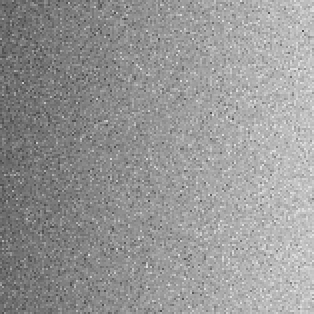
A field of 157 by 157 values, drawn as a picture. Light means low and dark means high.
Grain: fine. Slope: up to the left. Odd rows or columns: none.
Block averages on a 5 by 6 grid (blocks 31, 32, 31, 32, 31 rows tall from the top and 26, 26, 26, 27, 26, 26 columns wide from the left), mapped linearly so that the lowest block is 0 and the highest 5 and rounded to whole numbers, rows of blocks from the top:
5 4 3 2 1 0
5 4 3 2 1 0
5 4 3 2 1 0
5 4 3 2 1 0
5 4 3 2 1 0
